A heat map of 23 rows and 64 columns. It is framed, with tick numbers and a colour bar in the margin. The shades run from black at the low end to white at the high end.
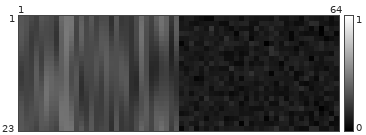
It is made of 1 by 2 panels. Panel 1,1: low, streaked downward. Panel 1,2: very low, fine-grained, faint in contrast.
